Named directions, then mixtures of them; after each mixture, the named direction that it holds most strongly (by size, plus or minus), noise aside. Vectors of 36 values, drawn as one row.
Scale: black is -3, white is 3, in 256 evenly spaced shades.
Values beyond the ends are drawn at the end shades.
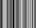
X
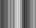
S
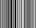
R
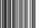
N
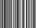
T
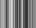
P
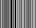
R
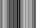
S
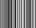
R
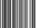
N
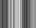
S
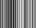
R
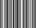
X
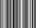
X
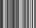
X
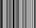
X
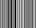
R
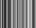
N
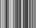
P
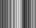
S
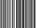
R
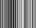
R
